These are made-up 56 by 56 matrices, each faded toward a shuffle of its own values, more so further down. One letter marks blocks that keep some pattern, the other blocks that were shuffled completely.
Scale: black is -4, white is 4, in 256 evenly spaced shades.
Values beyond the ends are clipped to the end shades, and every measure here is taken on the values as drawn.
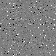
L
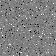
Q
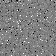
L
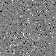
L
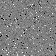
Q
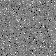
Q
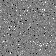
Q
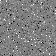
Q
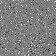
Q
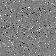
L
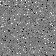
Q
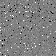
L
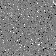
Q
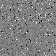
L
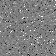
L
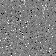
L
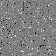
L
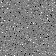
Q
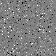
L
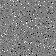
Q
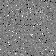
L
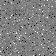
L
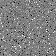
L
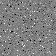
Q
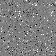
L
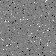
Q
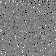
L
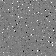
Q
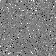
L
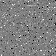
L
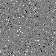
L
